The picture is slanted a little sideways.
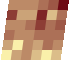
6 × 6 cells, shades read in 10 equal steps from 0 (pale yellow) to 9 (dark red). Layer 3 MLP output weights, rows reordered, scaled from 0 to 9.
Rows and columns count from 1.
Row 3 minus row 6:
4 1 1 5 5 4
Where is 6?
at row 1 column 5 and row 3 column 6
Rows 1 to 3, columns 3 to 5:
4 5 6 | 3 8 2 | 5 7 5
